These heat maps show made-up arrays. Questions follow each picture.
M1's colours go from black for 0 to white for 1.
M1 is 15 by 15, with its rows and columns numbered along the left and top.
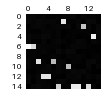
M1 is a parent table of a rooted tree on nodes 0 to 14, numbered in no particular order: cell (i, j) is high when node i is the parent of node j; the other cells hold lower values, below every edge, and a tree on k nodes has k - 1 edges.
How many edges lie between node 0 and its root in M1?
2
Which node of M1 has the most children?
14
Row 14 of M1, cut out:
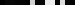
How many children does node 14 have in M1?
4
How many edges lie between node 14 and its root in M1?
0
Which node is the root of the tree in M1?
14
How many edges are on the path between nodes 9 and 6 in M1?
2
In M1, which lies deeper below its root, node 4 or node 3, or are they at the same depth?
the same depth
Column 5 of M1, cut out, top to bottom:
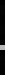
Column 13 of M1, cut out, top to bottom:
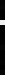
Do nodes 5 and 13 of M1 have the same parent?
no
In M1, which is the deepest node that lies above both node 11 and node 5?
9
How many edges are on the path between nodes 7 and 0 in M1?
3
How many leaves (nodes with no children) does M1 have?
7
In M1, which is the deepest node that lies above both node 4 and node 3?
12
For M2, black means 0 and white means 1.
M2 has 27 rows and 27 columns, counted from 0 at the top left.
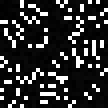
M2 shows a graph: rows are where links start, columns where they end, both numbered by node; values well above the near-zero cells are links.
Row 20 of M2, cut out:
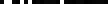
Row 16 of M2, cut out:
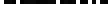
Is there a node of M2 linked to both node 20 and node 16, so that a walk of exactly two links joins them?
no
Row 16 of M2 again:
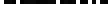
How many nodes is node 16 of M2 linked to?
6
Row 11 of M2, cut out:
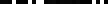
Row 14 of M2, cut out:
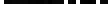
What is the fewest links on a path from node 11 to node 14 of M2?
4
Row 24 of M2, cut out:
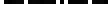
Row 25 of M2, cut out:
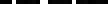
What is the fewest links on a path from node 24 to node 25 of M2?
4
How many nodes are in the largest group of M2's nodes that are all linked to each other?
4
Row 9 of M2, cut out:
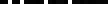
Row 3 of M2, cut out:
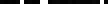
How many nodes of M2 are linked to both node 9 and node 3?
2
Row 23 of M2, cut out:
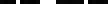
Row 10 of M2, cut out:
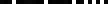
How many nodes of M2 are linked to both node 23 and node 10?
2
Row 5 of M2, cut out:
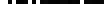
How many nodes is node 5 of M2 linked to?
7
